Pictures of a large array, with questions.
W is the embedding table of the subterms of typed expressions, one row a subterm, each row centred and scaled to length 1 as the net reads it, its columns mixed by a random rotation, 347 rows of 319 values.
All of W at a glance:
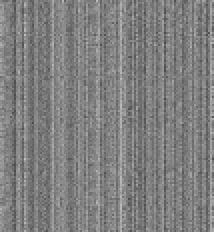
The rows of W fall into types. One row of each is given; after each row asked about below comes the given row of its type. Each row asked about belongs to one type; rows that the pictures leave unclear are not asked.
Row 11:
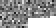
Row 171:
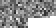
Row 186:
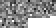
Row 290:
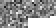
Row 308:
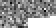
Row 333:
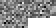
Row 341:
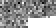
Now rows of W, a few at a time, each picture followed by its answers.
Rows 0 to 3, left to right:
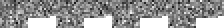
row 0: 186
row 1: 186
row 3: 290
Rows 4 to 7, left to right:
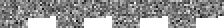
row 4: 186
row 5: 171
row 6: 333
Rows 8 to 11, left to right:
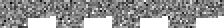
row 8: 308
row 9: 11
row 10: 290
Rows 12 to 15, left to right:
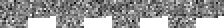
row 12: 11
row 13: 341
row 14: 171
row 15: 333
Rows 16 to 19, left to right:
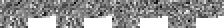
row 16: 171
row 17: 171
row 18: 341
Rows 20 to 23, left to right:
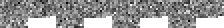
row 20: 341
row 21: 308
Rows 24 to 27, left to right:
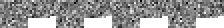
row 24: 290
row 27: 11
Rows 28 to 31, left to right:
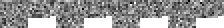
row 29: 11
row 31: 290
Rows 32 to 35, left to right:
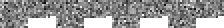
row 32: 341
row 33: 290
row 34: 186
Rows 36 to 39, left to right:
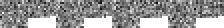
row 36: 308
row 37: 341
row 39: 11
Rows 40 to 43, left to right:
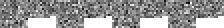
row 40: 186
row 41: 290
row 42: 171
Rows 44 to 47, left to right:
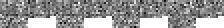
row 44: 333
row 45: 333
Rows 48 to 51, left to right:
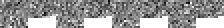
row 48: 171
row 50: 341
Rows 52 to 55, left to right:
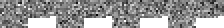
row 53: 333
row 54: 186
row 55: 341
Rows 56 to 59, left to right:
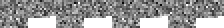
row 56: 171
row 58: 308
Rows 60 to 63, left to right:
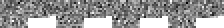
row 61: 11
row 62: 11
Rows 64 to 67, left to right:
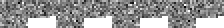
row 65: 171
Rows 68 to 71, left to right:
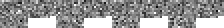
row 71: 171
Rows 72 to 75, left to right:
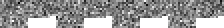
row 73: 11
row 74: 290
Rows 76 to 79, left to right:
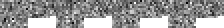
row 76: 11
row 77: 186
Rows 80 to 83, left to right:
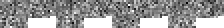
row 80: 171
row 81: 186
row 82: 290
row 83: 341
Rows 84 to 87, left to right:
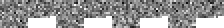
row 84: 171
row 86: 308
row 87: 341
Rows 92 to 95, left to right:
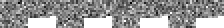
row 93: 290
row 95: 308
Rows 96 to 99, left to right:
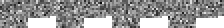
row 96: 171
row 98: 171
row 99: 11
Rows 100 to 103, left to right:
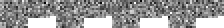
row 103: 308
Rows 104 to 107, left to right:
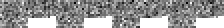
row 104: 341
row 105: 11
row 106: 290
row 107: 341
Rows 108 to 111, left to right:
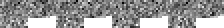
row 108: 341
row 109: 290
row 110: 308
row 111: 171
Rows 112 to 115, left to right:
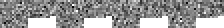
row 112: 333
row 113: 290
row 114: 11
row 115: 11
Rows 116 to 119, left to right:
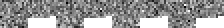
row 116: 308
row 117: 308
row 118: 341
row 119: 290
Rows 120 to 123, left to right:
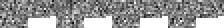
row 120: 11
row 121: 186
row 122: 11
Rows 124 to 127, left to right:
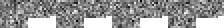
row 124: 186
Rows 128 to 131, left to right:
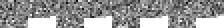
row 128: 11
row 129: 290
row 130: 171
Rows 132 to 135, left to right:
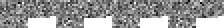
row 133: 290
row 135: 290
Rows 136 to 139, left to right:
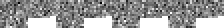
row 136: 171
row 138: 11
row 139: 308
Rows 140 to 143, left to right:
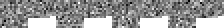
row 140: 186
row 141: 11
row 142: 171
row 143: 290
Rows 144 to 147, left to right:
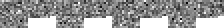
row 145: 333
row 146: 290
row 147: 11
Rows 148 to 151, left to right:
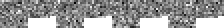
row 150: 308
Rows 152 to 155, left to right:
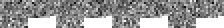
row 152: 290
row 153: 341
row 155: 308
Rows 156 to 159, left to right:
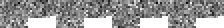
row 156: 341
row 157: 341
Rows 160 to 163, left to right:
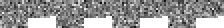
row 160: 308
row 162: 308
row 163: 186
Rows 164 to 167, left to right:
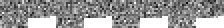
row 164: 308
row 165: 186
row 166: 11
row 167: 341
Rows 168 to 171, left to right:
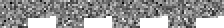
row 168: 308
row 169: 290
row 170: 308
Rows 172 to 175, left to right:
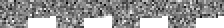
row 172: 11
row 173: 308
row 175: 11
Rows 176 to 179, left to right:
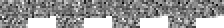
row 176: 11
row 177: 333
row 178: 308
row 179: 308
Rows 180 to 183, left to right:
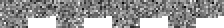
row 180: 341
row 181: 341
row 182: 308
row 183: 308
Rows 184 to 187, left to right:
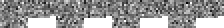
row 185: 11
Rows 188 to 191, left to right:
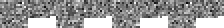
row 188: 333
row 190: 341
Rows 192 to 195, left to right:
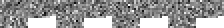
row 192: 171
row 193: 171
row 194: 290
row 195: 290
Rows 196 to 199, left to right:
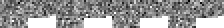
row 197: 186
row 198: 308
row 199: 290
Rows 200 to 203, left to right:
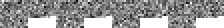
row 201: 290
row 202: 290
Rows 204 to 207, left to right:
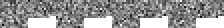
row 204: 186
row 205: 11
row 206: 290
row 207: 290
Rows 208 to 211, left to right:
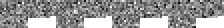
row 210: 11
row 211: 290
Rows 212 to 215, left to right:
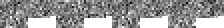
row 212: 171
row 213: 11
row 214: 171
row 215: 341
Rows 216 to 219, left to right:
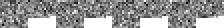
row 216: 186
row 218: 290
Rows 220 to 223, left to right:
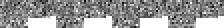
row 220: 341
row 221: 186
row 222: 308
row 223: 11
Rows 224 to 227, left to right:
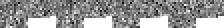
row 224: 171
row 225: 186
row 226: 308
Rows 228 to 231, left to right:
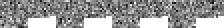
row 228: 308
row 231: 341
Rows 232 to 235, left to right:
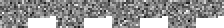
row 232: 308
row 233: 171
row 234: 290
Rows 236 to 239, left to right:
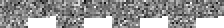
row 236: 341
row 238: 290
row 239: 333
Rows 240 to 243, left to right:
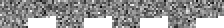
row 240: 341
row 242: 171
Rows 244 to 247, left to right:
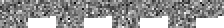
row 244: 171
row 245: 11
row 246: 171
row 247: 290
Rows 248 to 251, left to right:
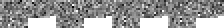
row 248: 290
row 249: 290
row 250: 171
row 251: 186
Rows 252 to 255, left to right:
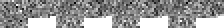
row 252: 290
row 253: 341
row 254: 341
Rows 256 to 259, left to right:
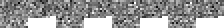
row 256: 341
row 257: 11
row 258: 333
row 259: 333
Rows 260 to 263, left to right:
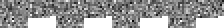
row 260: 11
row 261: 11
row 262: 171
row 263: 186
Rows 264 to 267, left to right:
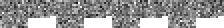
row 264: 308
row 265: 333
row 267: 341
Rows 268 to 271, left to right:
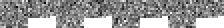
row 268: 308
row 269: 341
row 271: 308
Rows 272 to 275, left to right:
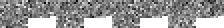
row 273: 290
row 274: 290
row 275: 341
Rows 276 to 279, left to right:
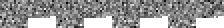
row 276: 11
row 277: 308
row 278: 308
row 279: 341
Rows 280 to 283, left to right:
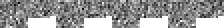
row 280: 171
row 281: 11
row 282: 11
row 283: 341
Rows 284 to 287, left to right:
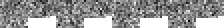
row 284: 341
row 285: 186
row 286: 341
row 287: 171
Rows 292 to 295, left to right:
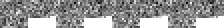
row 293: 341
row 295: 341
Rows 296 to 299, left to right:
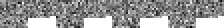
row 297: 308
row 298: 171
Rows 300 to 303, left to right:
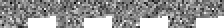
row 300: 308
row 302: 341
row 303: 11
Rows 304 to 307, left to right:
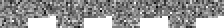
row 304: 186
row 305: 308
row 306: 341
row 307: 308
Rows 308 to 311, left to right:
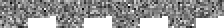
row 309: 11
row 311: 308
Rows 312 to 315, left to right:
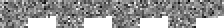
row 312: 341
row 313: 333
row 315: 290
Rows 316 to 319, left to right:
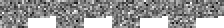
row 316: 308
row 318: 290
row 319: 333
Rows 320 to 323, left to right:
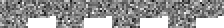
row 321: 11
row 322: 171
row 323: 290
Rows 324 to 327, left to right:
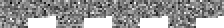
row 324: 308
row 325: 11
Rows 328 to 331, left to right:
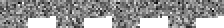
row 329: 171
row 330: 341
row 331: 308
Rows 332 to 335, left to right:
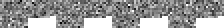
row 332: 290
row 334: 290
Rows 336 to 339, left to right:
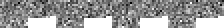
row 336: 341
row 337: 290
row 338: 171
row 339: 186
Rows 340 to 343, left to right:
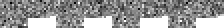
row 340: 308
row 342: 11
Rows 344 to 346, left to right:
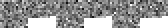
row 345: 290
